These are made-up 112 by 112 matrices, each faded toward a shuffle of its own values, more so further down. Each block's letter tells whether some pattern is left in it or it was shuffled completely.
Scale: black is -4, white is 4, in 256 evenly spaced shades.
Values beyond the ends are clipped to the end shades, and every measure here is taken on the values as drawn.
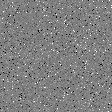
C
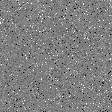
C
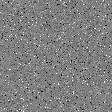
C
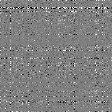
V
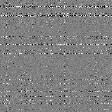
V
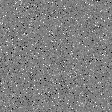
C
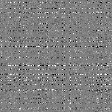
V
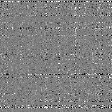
V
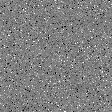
C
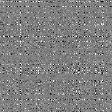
V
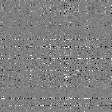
V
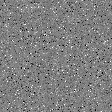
C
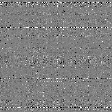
V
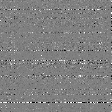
V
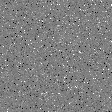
C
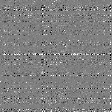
V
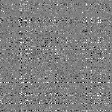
V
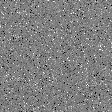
C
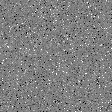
C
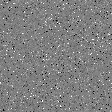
C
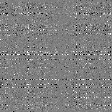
V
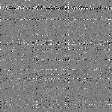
V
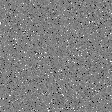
C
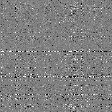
V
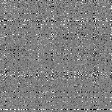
V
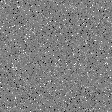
C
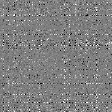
V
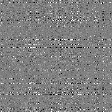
V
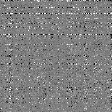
V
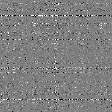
V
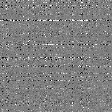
V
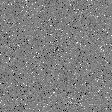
C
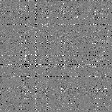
V
